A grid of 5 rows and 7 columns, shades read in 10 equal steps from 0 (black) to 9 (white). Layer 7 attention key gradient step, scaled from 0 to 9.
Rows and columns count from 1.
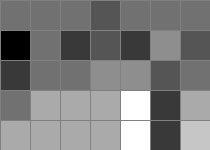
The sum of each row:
27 19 27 39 42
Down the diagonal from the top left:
4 4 4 6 9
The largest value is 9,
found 2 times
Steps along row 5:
same same same up down up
